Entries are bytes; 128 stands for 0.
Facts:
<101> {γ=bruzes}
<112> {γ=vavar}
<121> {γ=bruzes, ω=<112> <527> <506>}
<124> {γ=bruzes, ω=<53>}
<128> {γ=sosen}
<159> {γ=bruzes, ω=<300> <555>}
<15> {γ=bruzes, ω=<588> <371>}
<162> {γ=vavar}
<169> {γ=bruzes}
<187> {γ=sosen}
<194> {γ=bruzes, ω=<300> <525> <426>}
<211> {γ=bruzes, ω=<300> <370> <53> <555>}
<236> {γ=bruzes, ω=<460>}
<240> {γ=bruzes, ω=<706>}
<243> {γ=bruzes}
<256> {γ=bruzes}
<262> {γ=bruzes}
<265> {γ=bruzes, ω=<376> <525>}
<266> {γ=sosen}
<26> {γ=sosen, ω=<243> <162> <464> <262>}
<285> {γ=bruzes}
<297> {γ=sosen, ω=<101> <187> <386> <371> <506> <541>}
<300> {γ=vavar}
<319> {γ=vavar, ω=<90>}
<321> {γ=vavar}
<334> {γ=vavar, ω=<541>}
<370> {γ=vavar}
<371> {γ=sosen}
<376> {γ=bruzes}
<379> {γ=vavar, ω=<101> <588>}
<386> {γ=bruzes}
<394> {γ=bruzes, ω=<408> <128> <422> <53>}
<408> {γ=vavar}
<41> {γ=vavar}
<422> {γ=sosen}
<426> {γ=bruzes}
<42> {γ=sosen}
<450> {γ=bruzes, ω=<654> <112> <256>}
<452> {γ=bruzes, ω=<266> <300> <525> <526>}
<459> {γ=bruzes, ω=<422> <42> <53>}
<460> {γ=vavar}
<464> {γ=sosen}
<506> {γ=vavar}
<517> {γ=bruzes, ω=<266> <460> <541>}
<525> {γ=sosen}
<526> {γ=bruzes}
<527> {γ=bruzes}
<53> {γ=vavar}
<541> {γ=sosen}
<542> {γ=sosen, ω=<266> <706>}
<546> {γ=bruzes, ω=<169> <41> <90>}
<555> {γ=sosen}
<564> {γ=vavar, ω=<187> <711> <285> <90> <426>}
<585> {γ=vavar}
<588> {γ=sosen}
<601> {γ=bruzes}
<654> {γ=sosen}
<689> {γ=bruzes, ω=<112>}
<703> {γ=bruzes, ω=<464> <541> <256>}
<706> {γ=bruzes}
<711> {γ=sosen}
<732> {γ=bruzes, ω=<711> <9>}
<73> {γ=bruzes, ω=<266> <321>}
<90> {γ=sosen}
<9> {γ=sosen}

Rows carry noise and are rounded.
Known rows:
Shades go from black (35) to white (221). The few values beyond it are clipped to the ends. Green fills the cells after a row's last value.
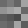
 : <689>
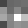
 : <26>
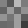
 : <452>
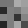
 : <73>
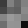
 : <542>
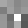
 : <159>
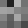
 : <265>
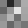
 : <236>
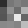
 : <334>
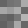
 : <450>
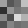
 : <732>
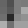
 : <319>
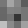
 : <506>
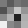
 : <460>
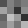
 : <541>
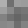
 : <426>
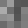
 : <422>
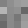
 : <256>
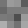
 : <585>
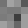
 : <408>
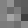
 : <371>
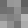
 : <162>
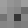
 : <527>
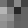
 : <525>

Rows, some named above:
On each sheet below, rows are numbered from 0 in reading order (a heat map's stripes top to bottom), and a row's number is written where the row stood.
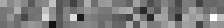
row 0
<101>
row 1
<240>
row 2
<297>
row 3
<426>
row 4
<689>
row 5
<564>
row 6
<319>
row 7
<26>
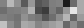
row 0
<370>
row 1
<90>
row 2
<236>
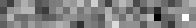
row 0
<517>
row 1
<90>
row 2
<706>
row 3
<53>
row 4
<300>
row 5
<266>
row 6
<703>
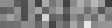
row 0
<588>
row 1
<194>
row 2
<546>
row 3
<300>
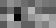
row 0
<266>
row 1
<464>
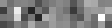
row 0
<15>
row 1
<564>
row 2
<187>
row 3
<211>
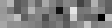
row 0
<555>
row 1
<376>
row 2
<379>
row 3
<112>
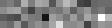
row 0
<121>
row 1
<321>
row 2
<300>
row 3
<26>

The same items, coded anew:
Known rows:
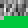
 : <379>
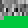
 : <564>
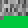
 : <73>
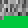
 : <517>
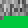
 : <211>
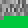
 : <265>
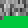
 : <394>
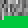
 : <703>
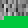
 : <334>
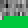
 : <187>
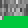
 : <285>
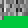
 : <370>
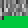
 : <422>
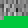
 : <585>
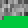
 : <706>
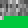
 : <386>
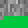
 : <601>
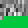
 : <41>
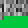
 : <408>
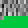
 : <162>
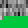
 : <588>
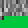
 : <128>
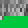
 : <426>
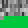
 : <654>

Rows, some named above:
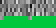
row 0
<732>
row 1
<162>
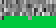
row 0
<555>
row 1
<319>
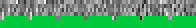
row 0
<121>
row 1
<689>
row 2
<236>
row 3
<159>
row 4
<426>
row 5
<26>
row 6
<334>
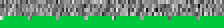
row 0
<506>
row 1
<376>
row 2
<732>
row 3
<15>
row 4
<300>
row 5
<564>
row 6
<211>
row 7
<162>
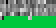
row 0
<266>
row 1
<527>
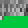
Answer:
<426>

